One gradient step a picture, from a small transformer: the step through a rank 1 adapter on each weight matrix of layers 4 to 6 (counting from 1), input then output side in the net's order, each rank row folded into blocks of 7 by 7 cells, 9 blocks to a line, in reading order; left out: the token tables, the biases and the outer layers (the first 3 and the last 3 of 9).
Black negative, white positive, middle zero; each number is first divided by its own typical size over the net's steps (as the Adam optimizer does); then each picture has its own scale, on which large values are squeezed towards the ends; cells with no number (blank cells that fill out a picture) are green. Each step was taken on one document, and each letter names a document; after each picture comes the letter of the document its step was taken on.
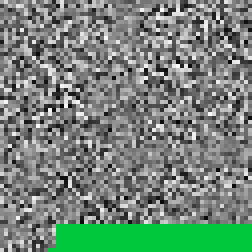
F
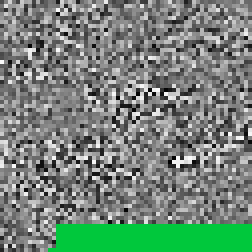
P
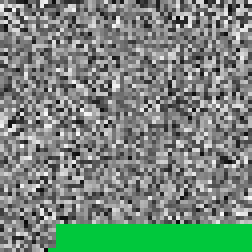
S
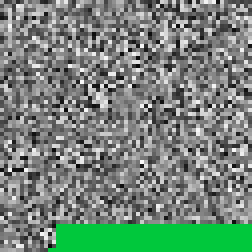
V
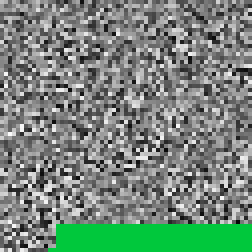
F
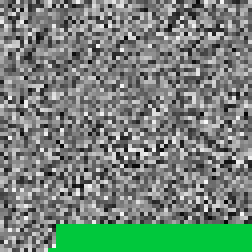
S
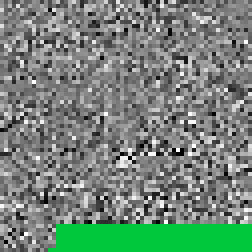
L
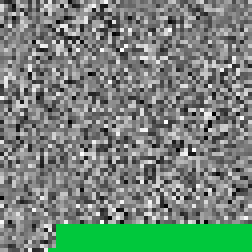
F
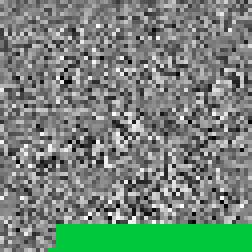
F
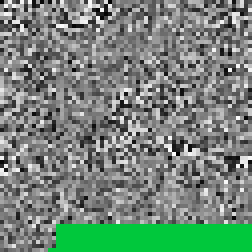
P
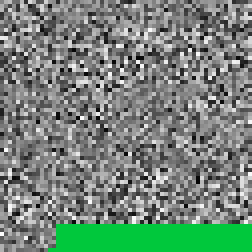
V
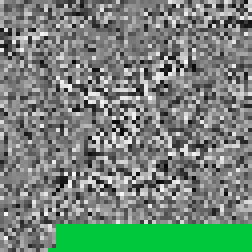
P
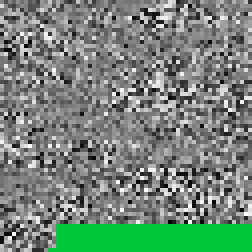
P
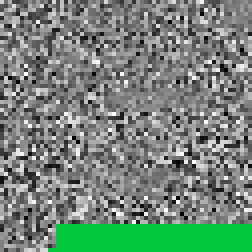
L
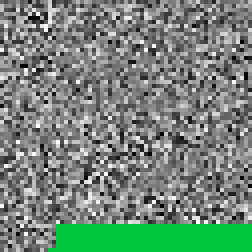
L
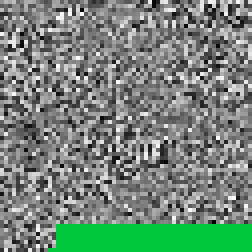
S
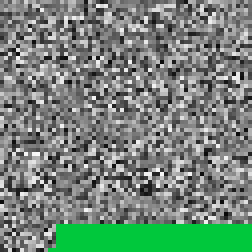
P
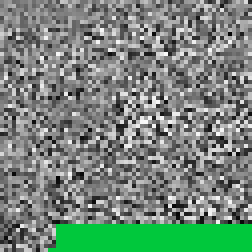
F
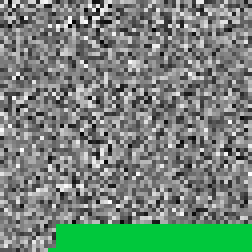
L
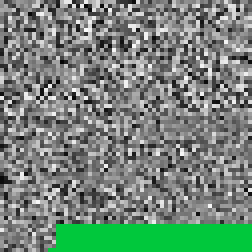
V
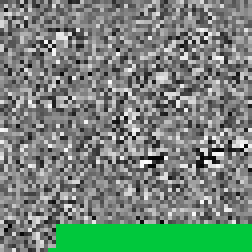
F
